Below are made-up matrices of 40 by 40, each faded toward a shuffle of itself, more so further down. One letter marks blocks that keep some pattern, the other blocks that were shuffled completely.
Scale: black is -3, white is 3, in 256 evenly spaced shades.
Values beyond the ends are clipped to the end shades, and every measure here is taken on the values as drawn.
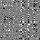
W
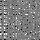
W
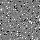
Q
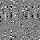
W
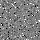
Q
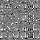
W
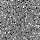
Q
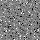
Q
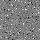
Q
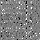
W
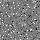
Q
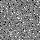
Q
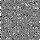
W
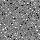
Q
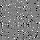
W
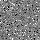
Q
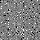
W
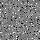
Q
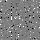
W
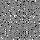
W
